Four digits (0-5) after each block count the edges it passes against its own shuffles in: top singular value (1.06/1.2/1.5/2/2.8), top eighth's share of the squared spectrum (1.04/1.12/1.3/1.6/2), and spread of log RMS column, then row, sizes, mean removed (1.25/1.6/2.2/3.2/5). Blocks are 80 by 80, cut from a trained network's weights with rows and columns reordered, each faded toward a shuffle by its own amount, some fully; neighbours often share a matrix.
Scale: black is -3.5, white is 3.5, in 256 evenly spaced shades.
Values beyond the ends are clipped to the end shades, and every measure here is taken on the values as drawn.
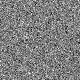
0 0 0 0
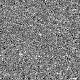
2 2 0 1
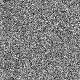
0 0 0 0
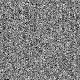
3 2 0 1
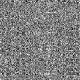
3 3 0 2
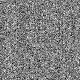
2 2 0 1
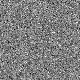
0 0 0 0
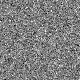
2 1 0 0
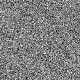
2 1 0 0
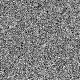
0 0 0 0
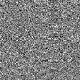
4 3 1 2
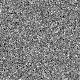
1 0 0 0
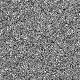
1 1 0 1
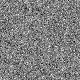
0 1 0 0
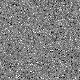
2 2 1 1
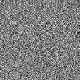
4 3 1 2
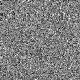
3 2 0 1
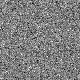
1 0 0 0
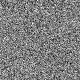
1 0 0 0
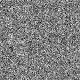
2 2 0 0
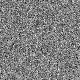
1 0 0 0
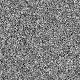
1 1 0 0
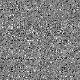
3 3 1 2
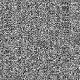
3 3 0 2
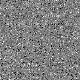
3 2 0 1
